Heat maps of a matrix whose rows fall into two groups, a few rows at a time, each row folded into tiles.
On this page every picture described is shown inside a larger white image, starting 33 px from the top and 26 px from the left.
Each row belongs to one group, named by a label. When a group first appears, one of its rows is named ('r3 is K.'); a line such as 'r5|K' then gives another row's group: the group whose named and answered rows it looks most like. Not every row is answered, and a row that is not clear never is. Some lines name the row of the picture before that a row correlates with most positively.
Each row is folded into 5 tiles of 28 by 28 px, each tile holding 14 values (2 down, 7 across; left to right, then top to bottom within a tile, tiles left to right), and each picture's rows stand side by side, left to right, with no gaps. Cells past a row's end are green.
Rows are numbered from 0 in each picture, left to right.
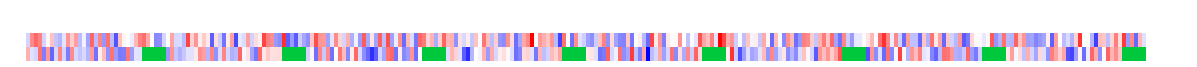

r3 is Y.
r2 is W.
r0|W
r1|Y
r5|Y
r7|W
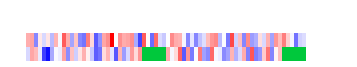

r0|Y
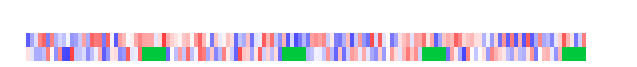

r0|W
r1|Y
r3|W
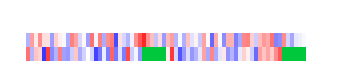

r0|W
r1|Y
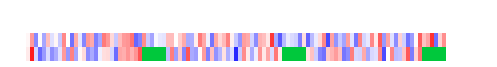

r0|Y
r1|Y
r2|W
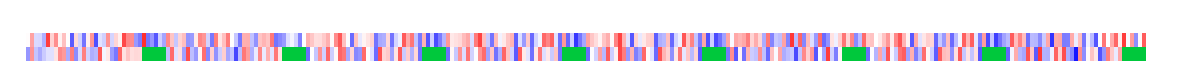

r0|Y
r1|Y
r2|Y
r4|Y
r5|W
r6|Y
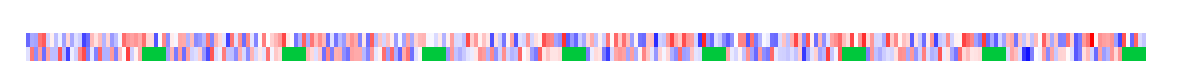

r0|W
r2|W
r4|Y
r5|W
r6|Y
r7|Y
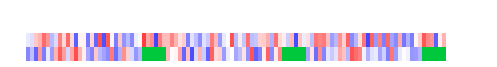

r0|W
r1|W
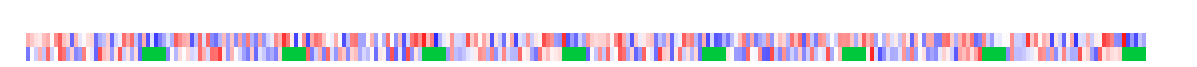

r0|Y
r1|W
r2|W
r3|Y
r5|W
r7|Y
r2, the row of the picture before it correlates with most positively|1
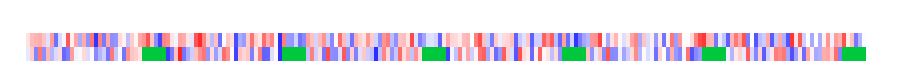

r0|W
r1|Y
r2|Y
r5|W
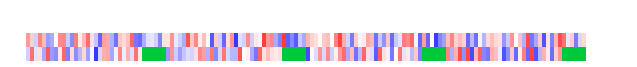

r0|Y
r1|Y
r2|Y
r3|W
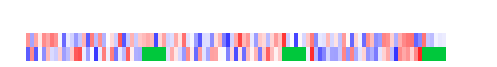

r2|Y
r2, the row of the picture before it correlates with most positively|1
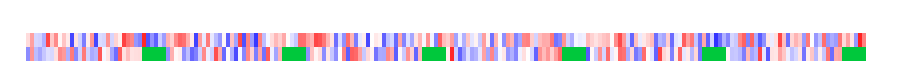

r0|Y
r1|W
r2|W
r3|Y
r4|Y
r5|W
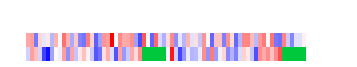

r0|Y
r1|Y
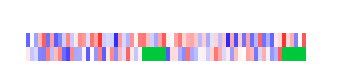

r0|W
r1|W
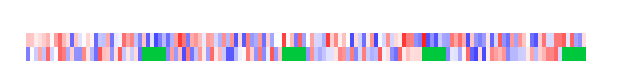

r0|Y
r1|W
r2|Y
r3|W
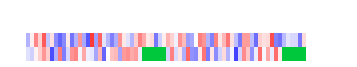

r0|W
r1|Y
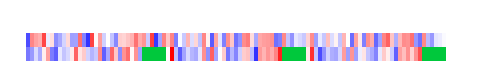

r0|W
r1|Y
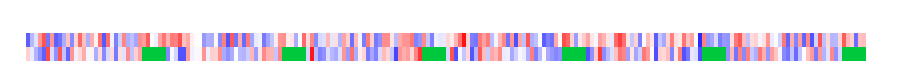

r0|W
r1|W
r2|Y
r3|W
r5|W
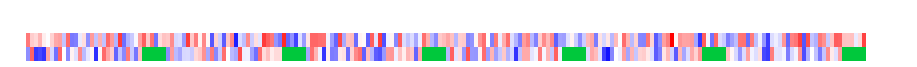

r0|W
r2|W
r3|Y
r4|Y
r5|W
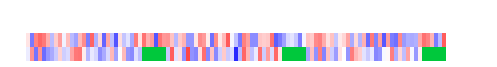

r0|W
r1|Y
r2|W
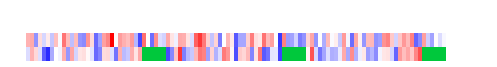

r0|Y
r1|Y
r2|Y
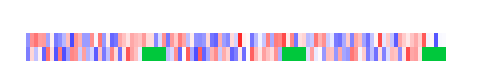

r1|W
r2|W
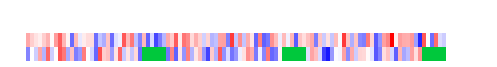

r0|Y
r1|W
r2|Y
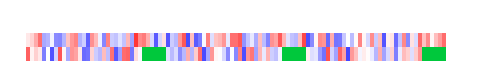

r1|W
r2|W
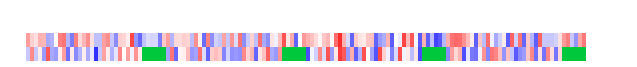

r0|Y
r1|W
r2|Y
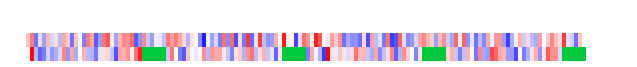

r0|Y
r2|W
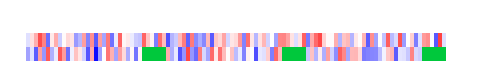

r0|W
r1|W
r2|W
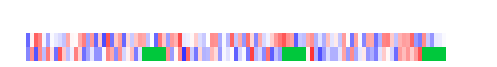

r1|W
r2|Y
